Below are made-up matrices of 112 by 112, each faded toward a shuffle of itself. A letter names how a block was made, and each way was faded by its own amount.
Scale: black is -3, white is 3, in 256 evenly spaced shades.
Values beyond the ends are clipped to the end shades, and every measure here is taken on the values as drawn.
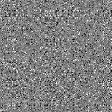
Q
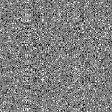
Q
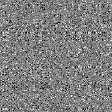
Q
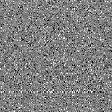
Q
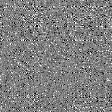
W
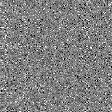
Q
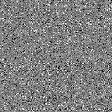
Q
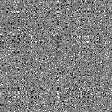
Q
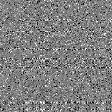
W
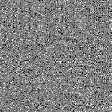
Q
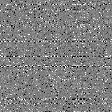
W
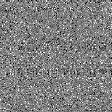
Q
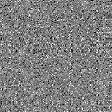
Q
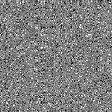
Q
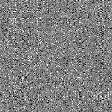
Q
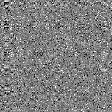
Q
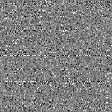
W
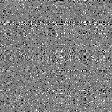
W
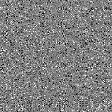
Q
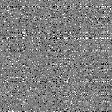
W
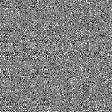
Q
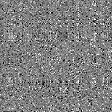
Q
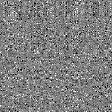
Q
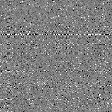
W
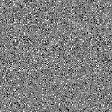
Q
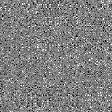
Q
